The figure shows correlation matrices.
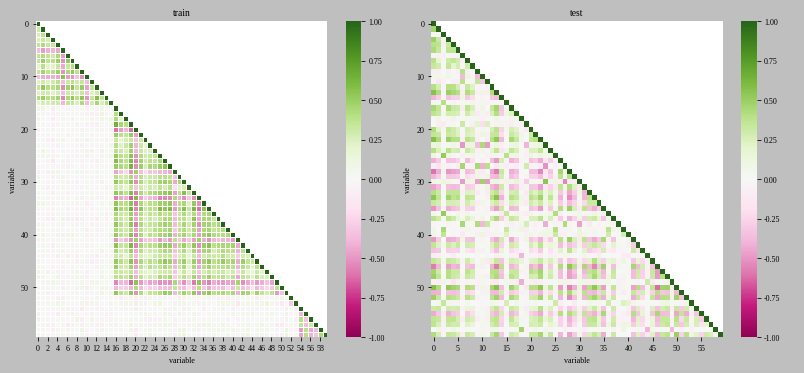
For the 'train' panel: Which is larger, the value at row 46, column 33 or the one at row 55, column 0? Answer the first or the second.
the second
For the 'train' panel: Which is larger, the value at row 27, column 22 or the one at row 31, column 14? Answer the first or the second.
the first
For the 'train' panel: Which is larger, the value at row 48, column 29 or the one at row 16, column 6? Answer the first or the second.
the first
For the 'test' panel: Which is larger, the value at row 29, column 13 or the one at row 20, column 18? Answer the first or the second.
the second
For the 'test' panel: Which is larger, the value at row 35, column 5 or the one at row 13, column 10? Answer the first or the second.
the second
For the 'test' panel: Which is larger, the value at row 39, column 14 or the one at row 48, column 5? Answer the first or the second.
the second
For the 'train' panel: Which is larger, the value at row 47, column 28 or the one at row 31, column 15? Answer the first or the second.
the second
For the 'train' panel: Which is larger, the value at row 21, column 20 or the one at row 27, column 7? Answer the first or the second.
the second
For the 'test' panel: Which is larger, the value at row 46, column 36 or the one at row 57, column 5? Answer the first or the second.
the second
